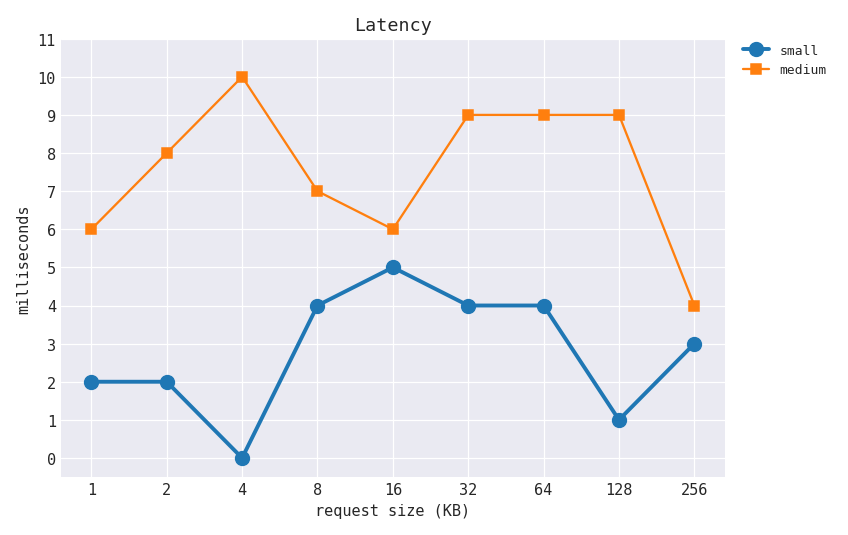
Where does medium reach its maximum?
4
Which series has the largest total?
medium
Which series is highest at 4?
medium
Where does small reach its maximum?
16
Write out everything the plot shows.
Title: Latency
x-axis: request size (KB), ticks 1 2 4 8 16 32 64 128 256
y-axis: milliseconds, ticks 0 1 2 3 4 5 6 7 8 9 10 11
Legend: small, medium
Values:
small: 2 2 0 4 5 4 4 1 3
medium: 6 8 10 7 6 9 9 9 4
